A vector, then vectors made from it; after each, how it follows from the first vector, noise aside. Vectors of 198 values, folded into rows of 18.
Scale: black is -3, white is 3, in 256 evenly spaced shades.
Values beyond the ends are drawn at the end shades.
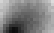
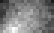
negated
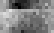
wrapped around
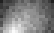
negated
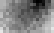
reversed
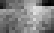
wrapped around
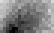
copied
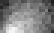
negated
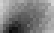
copied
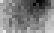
reversed
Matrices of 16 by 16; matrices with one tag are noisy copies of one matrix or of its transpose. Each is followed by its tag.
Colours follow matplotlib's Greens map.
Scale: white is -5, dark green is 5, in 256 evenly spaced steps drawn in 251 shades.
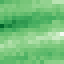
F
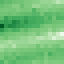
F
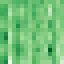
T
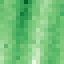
F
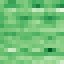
T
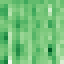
T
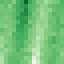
F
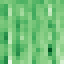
T
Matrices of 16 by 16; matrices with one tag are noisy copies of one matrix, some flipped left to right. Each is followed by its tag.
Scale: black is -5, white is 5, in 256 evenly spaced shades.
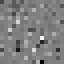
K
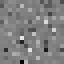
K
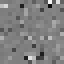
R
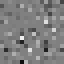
K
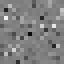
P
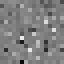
K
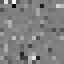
R
